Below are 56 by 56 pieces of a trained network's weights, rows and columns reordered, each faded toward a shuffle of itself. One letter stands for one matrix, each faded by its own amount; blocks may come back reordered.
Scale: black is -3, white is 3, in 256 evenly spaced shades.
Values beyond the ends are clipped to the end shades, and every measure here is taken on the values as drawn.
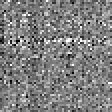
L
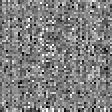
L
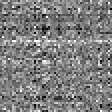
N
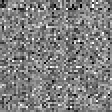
L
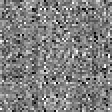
L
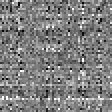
N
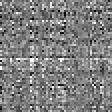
N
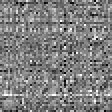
N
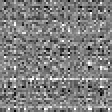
N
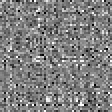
L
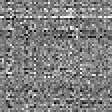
N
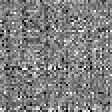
L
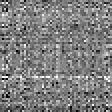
N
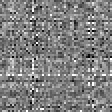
N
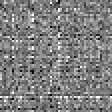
N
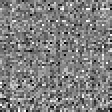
L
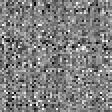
L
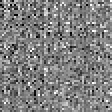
L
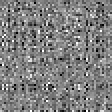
L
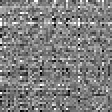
N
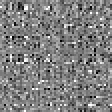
L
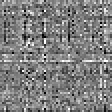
N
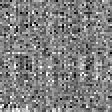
L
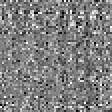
L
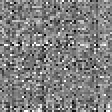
L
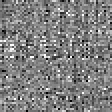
L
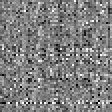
L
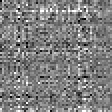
N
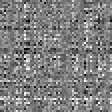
N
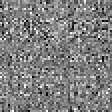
L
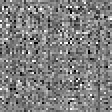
L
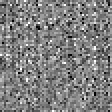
L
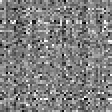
L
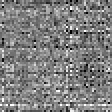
N
